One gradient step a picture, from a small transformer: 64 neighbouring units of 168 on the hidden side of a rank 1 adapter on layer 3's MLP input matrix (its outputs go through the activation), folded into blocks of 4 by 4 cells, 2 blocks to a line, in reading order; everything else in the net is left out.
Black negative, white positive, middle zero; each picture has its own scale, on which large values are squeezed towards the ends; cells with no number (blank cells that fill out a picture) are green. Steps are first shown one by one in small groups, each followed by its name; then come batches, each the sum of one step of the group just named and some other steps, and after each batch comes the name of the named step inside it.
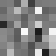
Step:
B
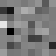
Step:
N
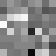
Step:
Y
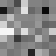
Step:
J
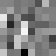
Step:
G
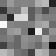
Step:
Y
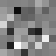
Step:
G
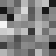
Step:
J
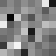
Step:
G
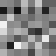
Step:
J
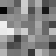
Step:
J
